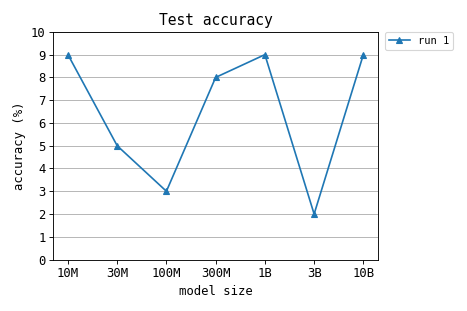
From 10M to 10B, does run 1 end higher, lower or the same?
the same
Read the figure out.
Title: Test accuracy
x-axis: model size, ticks 10M 30M 100M 300M 1B 3B 10B
y-axis: accuracy (%), ticks 0 1 2 3 4 5 6 7 8 9 10
Legend: run 1
Values:
run 1: 9 5 3 8 9 2 9
